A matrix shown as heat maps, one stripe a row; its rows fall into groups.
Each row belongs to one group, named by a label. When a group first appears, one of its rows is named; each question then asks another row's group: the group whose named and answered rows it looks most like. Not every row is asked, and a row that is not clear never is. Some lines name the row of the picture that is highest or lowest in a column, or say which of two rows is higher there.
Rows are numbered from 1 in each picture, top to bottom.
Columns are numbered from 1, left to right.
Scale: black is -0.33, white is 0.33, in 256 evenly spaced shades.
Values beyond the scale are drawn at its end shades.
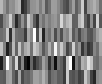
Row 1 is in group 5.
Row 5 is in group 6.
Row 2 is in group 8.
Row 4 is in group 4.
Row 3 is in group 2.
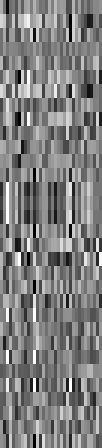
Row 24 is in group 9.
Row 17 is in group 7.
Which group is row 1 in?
4
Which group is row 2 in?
4
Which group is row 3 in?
7
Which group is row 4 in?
2
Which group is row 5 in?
5
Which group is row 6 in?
8
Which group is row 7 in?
4
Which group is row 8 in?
6
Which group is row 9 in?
8
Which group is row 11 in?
5
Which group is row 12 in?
8
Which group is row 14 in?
6
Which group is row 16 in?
6
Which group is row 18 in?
8
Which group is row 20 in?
5
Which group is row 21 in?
7
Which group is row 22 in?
2
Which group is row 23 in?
2
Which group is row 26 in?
2
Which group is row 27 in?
6
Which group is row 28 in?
2
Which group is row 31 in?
5
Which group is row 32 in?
7
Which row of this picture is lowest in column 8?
11
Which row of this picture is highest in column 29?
19
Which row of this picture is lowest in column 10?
19
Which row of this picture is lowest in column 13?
28
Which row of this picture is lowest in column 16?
22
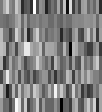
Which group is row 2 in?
9
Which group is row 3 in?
9
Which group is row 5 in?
5
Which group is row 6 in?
6
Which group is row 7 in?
4
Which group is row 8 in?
9
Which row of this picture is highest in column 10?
4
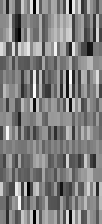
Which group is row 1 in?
7
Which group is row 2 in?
8
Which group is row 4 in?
4
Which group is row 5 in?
6
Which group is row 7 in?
2
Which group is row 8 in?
7
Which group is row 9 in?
8
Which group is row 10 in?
6
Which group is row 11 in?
2
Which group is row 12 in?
5
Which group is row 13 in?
6
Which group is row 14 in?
9
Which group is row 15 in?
9
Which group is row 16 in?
7
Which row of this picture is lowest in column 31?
4
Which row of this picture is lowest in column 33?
14
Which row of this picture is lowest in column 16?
7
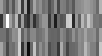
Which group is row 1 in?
9
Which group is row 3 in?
9
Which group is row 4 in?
9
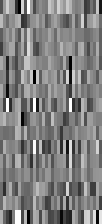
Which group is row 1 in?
8
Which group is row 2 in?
5
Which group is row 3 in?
8
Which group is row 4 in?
8
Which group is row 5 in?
4
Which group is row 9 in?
5
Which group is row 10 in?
9
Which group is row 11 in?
2
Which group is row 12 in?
2
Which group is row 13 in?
2
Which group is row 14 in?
5
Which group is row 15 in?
2
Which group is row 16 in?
9
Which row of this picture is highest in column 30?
16
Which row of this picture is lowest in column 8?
9
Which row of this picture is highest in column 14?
11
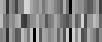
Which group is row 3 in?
7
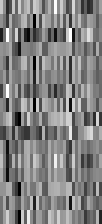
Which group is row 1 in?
4
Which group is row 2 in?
7
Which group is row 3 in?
6
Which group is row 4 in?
8
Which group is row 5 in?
7
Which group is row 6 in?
7
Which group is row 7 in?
6
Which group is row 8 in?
7
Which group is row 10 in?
6
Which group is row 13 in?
4
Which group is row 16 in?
8
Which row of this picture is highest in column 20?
16
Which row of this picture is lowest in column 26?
10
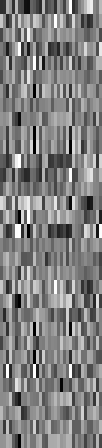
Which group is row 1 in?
6
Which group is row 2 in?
4
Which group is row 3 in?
8
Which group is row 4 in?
9
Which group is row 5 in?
2
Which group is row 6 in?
8
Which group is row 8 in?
2
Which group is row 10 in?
7
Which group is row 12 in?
9
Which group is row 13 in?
6
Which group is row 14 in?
6
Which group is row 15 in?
4
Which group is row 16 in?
8
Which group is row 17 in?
9
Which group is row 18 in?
2
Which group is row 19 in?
2
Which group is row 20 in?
8
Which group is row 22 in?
8
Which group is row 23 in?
5
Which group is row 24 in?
7
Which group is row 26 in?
7
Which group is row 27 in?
2
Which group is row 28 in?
9
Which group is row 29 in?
8
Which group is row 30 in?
5
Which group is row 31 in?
2
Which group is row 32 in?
8
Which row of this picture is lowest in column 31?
15
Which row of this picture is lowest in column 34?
16
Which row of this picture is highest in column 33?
22
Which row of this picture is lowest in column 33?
17
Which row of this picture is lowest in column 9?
1
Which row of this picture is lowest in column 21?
28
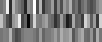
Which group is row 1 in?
2
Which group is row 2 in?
9
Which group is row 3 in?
8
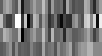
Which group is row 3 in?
5
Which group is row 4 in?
6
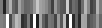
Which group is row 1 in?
5
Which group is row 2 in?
2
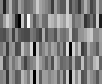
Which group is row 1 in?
5
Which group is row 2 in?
8
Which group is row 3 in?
6
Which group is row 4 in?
7
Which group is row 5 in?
5
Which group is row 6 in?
7
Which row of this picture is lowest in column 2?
1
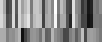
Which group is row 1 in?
4
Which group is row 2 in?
4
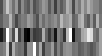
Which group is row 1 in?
6
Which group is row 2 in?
8
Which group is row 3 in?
6
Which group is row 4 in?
2
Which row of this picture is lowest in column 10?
3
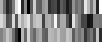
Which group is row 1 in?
9
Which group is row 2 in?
4
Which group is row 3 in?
8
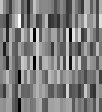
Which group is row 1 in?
9
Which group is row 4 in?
5
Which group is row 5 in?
7
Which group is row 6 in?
8
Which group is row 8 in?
8
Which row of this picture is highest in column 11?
3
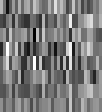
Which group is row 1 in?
4
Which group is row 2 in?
6
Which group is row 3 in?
7
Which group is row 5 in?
2
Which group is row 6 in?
5
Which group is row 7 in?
6
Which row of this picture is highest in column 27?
3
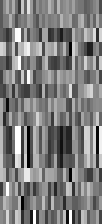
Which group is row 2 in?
8
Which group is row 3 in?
9
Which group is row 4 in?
4
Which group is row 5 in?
9
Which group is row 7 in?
6
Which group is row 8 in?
4
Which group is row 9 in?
5
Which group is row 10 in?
9
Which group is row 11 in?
9
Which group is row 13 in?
4
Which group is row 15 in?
5
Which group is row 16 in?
2
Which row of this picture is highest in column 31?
7
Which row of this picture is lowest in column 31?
4
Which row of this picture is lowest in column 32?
15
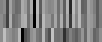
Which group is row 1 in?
7
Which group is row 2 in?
7
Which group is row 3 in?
5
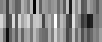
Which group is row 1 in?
7
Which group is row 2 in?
4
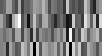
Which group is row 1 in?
5
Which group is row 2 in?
9
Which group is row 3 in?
2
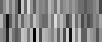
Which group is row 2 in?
4
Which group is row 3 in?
7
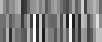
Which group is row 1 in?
5
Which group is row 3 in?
2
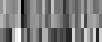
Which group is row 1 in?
5
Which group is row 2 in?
5
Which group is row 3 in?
9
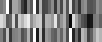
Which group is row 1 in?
2
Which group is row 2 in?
4
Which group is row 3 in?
2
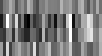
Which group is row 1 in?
8
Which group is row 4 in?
2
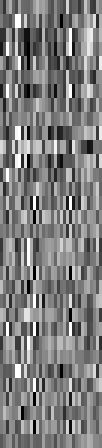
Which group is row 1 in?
5
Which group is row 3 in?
6
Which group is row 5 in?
9
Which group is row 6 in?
5
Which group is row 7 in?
6
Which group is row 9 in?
2
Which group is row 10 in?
9
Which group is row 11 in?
4
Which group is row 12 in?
9
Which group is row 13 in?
6
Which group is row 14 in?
5
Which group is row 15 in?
2
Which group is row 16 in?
7
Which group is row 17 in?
2
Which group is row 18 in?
8
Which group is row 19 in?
8
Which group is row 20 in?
7
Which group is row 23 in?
4
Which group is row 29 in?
7
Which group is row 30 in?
5
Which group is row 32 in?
6
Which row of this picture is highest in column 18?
30
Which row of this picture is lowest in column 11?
15
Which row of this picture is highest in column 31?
3
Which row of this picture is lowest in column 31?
11
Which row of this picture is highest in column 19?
11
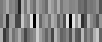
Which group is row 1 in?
8
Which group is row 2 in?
7
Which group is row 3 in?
5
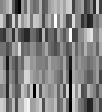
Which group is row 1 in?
8
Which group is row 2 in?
4
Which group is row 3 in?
6
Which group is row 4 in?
9
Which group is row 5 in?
4
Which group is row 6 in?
4
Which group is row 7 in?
7
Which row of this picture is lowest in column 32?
1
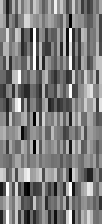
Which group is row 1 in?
4
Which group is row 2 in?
4
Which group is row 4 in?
2
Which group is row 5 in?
2
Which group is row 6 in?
9
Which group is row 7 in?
6
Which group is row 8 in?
9
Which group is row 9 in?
7
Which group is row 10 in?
5
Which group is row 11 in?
7
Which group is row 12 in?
9
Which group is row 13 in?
4
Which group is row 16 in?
6
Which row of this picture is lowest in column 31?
13
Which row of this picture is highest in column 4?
9
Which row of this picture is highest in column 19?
1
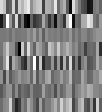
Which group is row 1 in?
4
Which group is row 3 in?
2
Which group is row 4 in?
8
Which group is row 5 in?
2
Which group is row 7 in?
6
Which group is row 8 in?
8
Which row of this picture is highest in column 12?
5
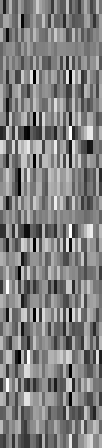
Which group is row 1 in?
5
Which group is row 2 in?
5
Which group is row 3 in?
4
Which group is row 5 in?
2
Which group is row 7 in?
9
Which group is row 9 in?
7
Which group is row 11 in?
4
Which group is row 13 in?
8
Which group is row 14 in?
8
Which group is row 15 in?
4
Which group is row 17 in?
6
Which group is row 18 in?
7
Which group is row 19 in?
5
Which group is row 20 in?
8
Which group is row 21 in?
6
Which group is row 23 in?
7
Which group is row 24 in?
5
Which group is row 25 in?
9
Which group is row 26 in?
8
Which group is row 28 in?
6
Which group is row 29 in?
4
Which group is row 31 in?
5
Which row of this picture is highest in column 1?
11
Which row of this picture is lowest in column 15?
11
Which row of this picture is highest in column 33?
26
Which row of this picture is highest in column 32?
31
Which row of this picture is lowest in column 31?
11
